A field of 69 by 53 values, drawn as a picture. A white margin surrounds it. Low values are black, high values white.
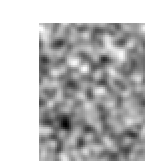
No overall slope runs across the table. No single row or column stands out from its neighbours. The field is mottled with small blotches. No regular stripes run through it. The values follow a bell shape. Overall the values sit about 60% of the way up the scale. The halves do not mirror each other.
